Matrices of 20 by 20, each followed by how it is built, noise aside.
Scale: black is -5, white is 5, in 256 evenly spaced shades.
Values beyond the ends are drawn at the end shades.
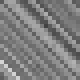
Toeplitz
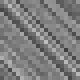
Toeplitz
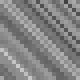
Toeplitz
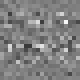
uneven rows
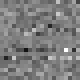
uneven rows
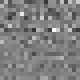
uneven rows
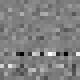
uneven rows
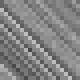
Toeplitz
